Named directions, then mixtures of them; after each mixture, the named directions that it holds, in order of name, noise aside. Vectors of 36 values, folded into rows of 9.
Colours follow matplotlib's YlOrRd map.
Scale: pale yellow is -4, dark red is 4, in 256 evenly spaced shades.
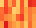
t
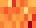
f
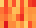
t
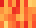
t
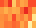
f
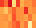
f, t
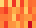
f, t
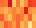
f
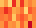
f, t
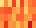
f, t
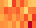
f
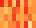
f, t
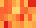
f, t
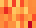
f, t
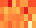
f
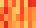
t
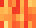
t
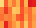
t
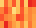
t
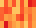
t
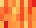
t
